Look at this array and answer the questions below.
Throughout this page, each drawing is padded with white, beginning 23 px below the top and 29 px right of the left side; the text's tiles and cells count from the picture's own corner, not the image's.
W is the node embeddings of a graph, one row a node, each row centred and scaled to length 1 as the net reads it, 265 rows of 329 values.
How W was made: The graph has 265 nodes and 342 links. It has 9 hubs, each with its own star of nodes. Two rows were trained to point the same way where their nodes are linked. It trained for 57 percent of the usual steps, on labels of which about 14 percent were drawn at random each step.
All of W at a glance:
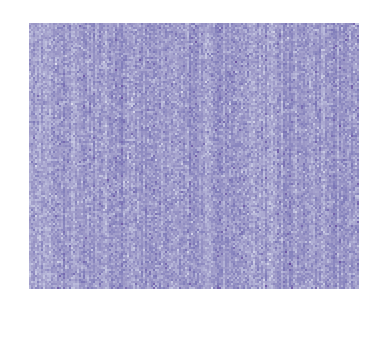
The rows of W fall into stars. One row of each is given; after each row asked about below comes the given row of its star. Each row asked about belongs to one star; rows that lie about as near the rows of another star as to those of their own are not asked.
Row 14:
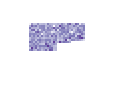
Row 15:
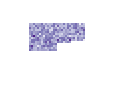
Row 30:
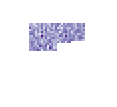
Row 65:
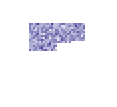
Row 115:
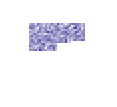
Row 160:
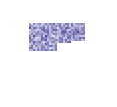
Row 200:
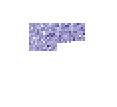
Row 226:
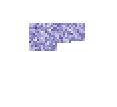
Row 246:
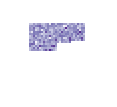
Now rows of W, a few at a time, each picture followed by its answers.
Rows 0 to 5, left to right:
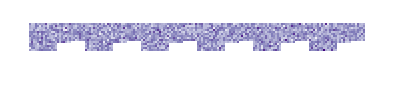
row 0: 30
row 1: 15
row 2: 200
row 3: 14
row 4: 226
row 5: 115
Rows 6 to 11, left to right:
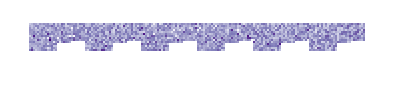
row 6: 15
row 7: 226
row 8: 246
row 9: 14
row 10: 226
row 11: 115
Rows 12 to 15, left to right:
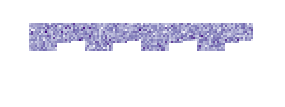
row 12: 246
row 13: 226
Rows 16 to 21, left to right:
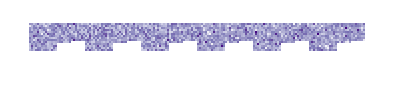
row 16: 200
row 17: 160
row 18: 65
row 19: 246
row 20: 160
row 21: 30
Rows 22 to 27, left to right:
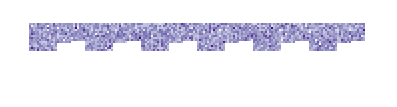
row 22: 160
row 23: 65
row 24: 15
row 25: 30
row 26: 226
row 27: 226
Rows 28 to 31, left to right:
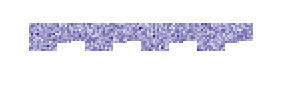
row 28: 200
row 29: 14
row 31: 160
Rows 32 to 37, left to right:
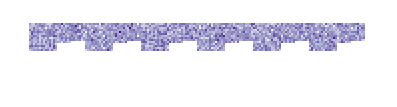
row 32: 65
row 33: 226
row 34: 15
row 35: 200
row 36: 246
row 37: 14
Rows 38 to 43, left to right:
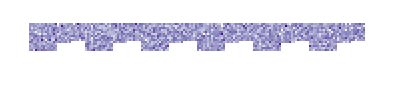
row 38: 14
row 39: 115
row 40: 200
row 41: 14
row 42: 115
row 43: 65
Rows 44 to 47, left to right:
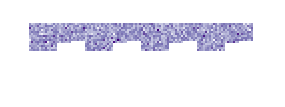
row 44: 246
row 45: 115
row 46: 65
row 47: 14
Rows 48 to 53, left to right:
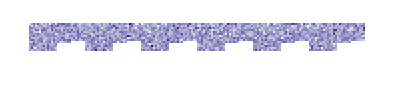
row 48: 200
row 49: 226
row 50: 14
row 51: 15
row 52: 15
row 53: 14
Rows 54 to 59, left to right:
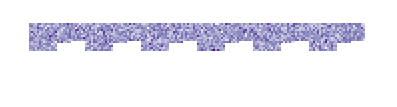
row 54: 160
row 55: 200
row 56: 160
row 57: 246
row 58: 30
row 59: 30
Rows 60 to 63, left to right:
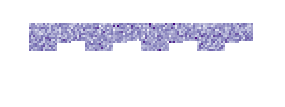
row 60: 14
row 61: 115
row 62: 160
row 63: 200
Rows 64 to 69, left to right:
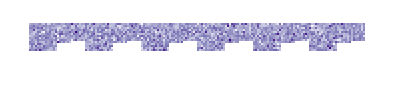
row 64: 115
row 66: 65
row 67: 200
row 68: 14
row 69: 30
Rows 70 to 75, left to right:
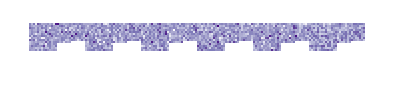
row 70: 65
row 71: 246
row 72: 160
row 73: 30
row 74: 226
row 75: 65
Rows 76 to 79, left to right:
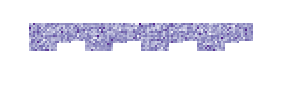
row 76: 246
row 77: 226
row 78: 115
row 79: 246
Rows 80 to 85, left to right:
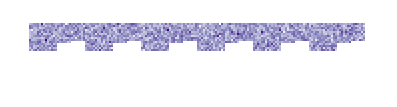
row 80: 115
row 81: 246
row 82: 200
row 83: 160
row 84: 200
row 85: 246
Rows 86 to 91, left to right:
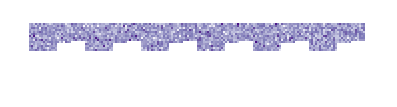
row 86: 15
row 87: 200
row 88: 65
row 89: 15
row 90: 246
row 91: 226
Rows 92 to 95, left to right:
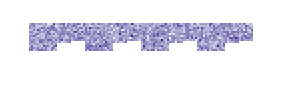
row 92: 200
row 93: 30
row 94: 15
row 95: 30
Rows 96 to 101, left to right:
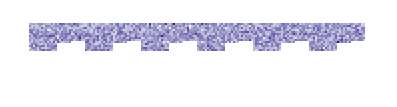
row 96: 65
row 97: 14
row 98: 160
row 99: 246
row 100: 226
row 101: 246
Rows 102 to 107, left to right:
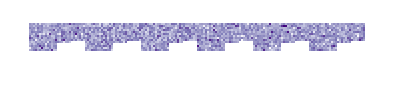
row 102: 65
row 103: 226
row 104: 160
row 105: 15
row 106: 115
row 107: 246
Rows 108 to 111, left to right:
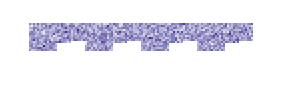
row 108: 30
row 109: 200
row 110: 15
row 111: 246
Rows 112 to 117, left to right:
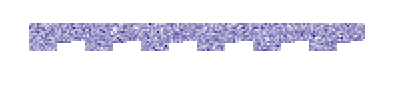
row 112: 160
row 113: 115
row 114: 65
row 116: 246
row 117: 15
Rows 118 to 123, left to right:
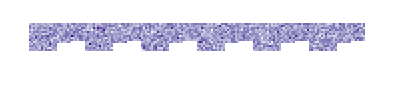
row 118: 65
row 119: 160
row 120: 65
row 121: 30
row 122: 226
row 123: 15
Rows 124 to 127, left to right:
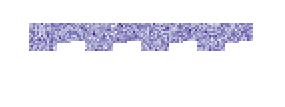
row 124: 15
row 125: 200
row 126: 115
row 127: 65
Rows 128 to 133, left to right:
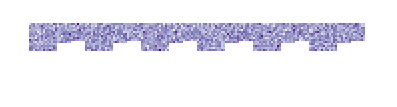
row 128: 14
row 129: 14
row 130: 160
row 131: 30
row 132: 65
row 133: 246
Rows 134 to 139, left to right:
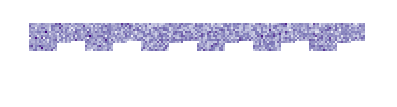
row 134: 65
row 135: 15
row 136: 200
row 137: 200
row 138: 65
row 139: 14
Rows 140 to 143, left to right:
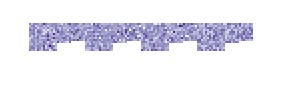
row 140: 30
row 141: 65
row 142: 15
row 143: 160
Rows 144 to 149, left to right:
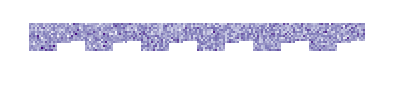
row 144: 65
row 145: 200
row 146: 65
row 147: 160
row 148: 246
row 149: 246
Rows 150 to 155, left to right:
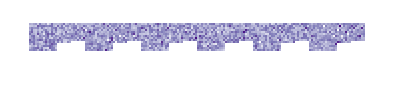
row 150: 15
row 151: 246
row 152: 115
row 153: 30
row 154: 14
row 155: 115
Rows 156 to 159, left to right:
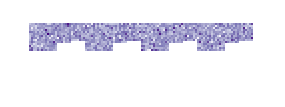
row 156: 15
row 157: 115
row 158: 15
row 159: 160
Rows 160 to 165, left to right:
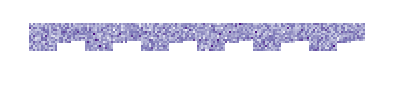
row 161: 30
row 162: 30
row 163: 15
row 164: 115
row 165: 30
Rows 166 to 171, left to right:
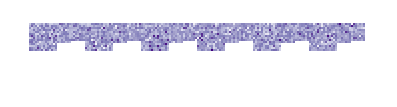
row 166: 14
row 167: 226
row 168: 226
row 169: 65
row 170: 65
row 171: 200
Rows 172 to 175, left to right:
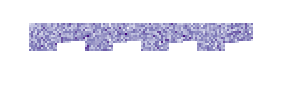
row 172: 30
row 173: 14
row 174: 226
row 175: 30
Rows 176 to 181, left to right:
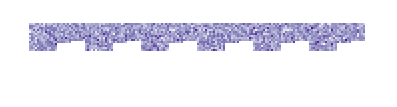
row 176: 226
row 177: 15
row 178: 246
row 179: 246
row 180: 246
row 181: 246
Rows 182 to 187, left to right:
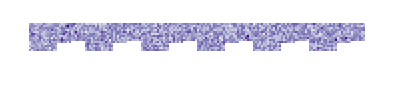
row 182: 200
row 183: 115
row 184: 246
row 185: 15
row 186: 30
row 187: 15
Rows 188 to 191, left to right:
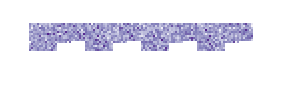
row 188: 200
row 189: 30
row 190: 115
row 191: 30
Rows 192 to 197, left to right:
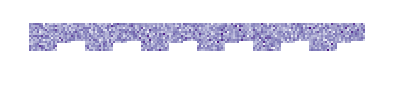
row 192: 65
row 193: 65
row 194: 14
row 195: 200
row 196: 65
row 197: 246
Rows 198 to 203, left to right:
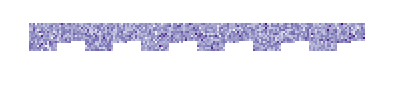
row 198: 30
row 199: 14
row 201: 65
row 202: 15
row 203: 160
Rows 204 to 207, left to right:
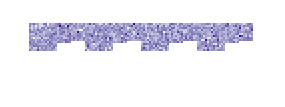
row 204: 200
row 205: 14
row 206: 226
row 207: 226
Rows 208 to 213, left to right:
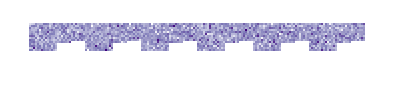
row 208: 14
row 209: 14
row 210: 115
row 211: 30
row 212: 200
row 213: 246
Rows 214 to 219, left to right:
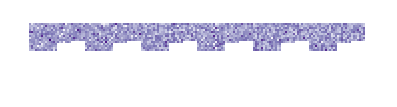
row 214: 15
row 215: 200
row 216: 246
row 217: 226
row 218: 15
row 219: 246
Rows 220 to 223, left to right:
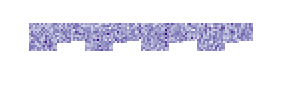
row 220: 30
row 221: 15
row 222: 14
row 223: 160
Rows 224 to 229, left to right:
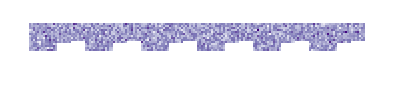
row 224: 226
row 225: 15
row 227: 30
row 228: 115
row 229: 200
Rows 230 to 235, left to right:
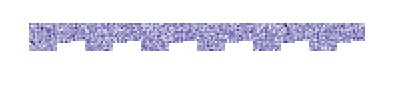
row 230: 160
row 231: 246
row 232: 30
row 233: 65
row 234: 14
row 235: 115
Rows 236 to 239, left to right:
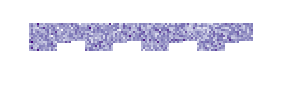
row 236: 160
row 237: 226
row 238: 200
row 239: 200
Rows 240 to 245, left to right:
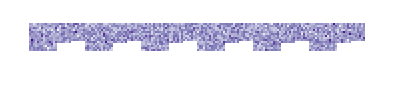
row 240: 30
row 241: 200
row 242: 65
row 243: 30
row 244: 15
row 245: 226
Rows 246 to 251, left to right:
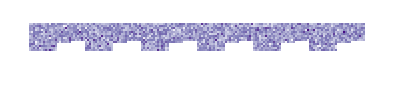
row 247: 200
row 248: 15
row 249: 246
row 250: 226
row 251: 160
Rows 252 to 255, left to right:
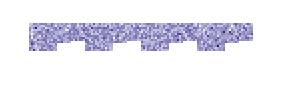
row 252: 15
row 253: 14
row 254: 65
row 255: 160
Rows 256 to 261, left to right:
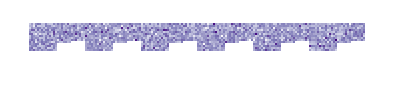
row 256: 226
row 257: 246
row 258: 200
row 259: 115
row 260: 246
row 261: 65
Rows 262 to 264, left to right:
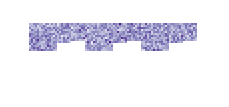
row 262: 14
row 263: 246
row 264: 246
